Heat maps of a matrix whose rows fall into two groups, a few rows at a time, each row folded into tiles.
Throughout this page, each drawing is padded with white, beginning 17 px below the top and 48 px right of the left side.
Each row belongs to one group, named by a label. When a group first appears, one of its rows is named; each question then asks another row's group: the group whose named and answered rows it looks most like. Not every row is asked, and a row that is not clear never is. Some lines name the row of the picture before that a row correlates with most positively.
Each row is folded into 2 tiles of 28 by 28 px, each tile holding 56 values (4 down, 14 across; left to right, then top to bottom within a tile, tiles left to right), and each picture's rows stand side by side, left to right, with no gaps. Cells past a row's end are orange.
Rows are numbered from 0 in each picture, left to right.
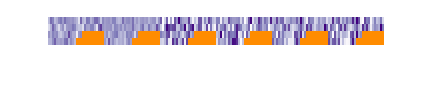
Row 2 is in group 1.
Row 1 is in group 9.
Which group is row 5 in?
9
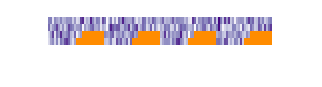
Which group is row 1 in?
1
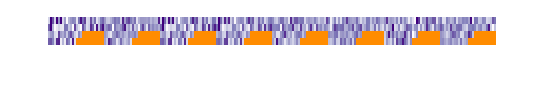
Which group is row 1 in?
9
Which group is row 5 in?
1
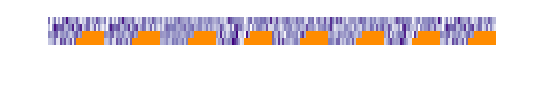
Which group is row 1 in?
1
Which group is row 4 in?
9
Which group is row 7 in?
1
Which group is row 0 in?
1
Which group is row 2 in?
1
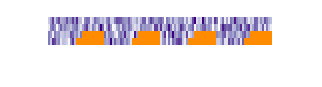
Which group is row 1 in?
9
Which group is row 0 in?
9
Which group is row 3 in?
1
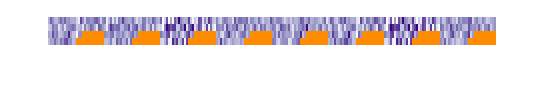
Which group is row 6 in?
1
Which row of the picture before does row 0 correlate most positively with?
1
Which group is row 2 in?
1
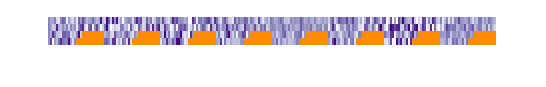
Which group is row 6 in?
1
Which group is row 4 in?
9
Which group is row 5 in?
9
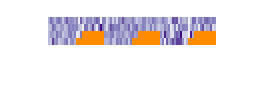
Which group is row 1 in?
1
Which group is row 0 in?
9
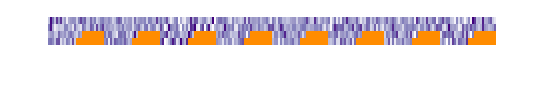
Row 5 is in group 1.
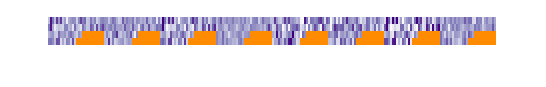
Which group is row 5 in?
1
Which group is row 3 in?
9
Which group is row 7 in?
9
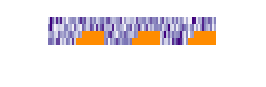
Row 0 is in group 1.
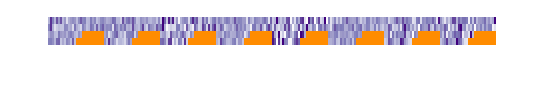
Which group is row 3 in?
9
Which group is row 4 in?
9
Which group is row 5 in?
1
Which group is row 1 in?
9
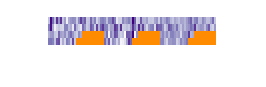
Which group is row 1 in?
9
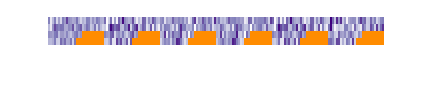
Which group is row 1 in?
1
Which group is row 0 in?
1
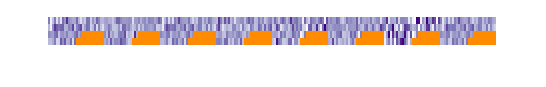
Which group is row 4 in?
9
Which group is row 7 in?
1
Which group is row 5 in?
9
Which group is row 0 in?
1
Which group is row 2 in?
1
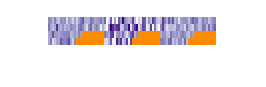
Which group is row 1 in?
1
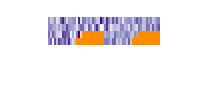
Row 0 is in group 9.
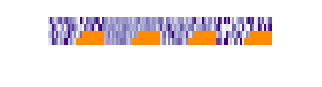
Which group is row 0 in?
9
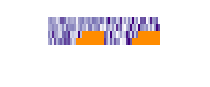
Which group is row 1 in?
9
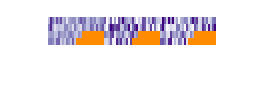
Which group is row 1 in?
1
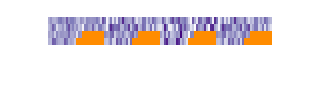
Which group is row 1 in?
1
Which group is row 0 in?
9
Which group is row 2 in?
9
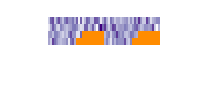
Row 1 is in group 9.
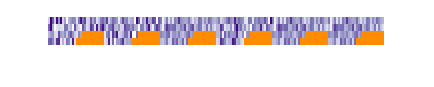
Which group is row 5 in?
1
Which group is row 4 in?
1
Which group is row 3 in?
9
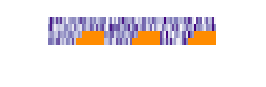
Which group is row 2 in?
9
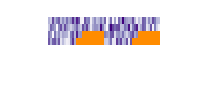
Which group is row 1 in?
1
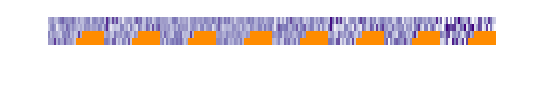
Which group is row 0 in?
9
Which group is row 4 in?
1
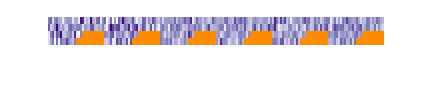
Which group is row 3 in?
9
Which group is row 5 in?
1
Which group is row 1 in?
1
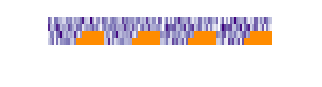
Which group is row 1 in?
9
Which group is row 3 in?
1
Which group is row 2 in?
1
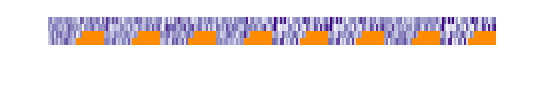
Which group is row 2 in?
1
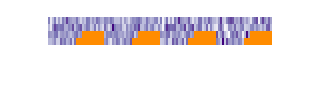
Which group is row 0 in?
1
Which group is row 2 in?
1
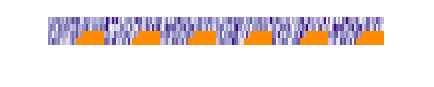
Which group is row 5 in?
1
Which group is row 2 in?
1
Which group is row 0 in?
9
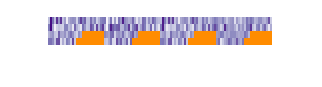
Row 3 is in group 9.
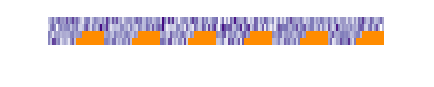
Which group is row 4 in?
1
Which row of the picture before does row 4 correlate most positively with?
1
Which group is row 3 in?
1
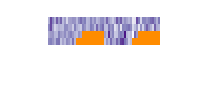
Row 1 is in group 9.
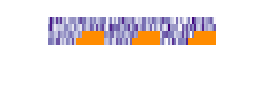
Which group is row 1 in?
1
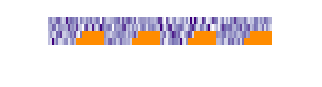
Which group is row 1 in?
9
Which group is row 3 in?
1
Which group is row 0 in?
9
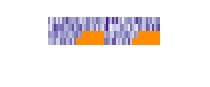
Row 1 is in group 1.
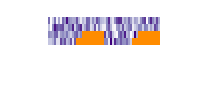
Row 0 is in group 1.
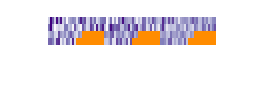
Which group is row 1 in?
1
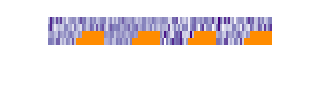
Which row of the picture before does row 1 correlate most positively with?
1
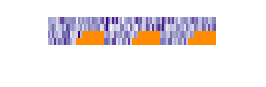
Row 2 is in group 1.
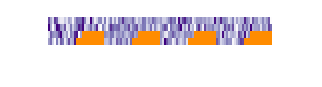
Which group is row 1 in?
1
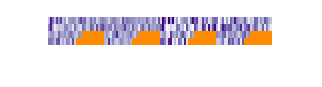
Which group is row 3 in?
1
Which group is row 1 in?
9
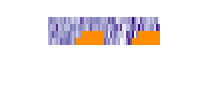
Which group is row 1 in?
9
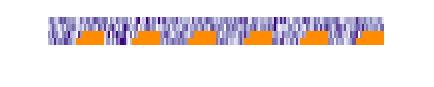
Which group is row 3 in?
9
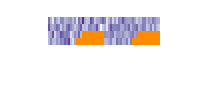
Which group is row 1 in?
1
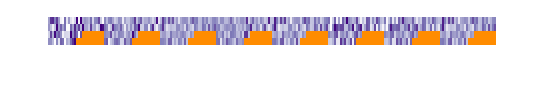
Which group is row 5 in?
1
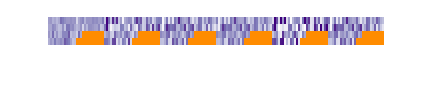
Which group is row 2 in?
1
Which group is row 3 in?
1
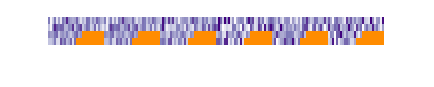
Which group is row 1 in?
1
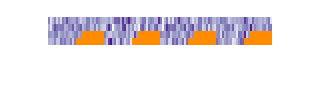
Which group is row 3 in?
9
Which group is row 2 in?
1
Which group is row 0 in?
1
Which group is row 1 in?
9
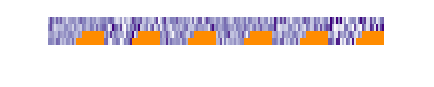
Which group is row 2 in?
9
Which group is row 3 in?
9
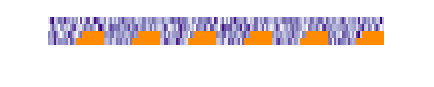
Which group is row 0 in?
9
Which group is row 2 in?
9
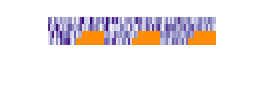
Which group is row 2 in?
1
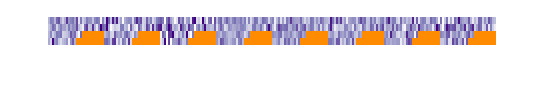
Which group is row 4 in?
1
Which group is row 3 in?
9
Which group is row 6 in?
9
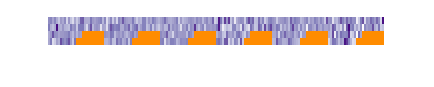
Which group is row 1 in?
1
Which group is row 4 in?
9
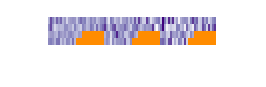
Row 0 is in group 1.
